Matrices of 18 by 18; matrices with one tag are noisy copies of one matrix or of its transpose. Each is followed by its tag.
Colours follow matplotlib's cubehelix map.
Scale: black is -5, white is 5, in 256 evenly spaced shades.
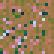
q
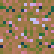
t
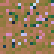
q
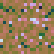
t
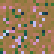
q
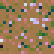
t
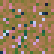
q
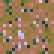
t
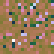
q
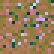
q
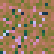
q
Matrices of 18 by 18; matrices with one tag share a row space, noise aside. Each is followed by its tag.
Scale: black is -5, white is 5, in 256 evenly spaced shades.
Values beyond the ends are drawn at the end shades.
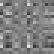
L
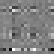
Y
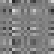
Y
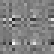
Y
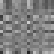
L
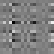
Y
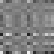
L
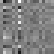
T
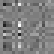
T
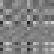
L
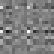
L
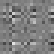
Y
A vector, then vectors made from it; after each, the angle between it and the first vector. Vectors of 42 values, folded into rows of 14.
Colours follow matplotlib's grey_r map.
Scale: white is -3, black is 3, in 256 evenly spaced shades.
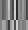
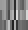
nearly opposite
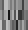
partly opposed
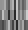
nearly opposite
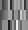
partly aligned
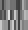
partly aligned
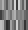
partly aligned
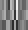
nearly opposite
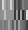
partly opposed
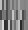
orthogonal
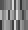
partly opposed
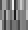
partly opposed
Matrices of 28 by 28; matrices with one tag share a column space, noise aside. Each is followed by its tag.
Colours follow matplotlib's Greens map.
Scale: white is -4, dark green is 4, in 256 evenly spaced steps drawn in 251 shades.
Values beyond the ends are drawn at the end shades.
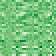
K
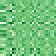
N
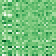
K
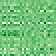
N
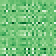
N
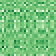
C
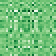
C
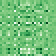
N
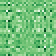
C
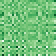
K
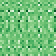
C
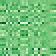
N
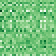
C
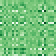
N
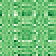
K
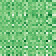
K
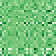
N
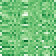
K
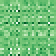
N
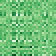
K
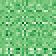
N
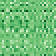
C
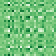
C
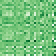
K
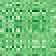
C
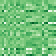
N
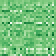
N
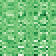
K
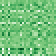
N
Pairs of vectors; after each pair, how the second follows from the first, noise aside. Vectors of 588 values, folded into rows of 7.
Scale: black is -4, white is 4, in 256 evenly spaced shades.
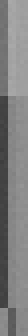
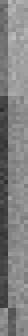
copied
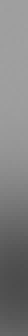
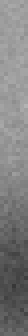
copied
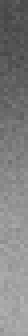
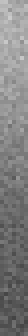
negated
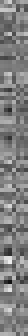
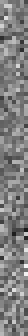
shuffled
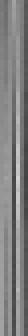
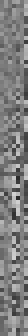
sign-scrambled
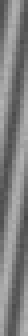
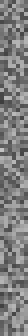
shuffled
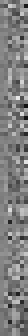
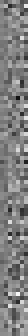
negated
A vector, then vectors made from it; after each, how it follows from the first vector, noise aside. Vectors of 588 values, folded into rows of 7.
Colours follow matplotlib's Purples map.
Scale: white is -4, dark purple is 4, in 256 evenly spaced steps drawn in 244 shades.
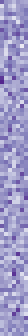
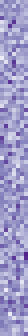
reversed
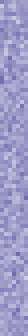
shrunk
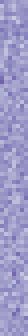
shrunk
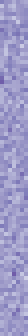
shrunk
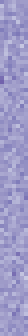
shrunk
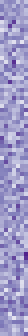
reversed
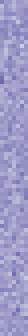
shrunk
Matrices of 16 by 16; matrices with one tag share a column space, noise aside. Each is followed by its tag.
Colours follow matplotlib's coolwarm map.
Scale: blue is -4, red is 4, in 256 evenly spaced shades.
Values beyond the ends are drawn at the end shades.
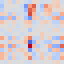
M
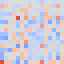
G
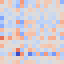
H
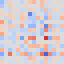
H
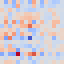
H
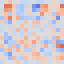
M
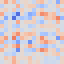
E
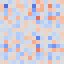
M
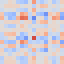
E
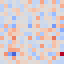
H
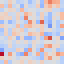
H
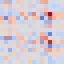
E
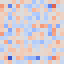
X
